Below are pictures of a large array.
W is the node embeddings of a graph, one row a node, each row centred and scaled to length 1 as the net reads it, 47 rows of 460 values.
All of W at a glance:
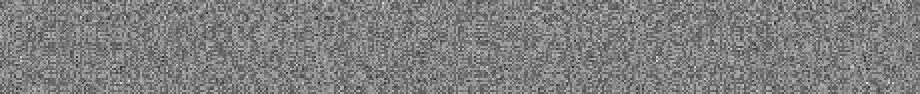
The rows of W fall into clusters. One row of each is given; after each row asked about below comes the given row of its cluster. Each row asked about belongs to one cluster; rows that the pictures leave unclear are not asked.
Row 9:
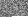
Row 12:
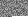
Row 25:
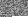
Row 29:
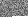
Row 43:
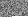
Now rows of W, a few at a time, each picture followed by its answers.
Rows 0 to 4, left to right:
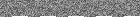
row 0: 12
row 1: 12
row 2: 29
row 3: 43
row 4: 9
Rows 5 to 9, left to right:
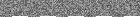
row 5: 25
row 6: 29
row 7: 12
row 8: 9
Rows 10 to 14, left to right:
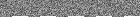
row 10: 12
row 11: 25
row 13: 25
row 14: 29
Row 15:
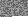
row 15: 25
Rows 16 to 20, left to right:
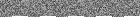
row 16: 29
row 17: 9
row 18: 29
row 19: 25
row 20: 29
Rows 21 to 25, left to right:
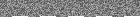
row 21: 12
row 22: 12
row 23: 25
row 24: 12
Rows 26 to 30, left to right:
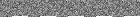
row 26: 43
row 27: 25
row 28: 43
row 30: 43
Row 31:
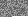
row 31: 12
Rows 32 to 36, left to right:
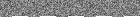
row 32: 43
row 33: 29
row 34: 25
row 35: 29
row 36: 12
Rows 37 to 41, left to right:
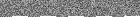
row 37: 29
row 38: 29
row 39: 25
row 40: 12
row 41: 25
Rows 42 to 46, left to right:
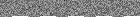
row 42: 12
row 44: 43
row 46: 43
